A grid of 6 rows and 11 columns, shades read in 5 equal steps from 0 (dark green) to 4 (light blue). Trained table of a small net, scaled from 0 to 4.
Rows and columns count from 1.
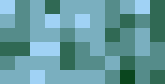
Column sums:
15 13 20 18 13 17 17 12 9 16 8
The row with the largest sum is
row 1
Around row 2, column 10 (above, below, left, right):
4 3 1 1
